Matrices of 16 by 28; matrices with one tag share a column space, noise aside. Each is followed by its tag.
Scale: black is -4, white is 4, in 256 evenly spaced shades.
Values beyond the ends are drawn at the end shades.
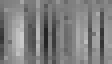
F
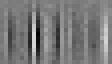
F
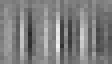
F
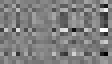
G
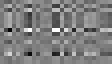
G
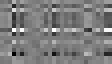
G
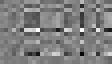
G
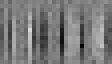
F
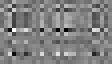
G
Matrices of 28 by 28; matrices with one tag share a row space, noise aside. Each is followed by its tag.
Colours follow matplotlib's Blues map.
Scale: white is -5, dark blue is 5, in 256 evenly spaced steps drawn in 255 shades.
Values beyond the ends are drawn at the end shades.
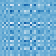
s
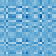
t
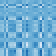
t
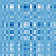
s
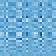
t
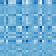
t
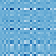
s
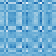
t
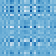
s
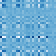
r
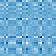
t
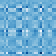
t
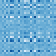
s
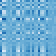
r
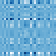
s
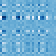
r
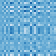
s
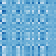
r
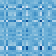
t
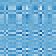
t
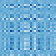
s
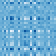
s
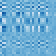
r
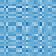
t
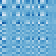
r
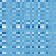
r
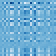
s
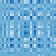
s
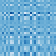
s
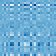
s
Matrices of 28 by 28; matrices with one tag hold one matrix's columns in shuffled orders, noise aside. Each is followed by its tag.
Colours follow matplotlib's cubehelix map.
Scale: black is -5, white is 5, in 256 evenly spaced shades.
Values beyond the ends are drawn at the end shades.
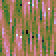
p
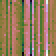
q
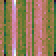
q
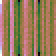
q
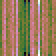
q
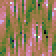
p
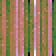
q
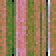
q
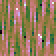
p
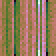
q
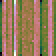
q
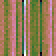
q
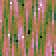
p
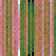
q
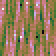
p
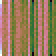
q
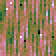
p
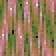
p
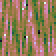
p
